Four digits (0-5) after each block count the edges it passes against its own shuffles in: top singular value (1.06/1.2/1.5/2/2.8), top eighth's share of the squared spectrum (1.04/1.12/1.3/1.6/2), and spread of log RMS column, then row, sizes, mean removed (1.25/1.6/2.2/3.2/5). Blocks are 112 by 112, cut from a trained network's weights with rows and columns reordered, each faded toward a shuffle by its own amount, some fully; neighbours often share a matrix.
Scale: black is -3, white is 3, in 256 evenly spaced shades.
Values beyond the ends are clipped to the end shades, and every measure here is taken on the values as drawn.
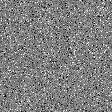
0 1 0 0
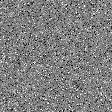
0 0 0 0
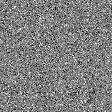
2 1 0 1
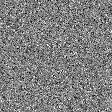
0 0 0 0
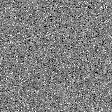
1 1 0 0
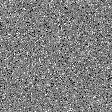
0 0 0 0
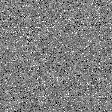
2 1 1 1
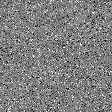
0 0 0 0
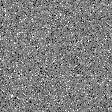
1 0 0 0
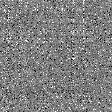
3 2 2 1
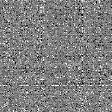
3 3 3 1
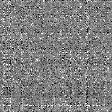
3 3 3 2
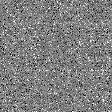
2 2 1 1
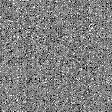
2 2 0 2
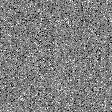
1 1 0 0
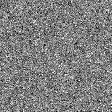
2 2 0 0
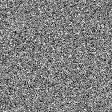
2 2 0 0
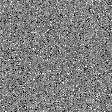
1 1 0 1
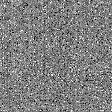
2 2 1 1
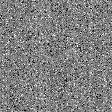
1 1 0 1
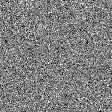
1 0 0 0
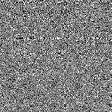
3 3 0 2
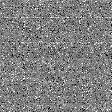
2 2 2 1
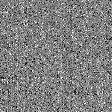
2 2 0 1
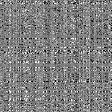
4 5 2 4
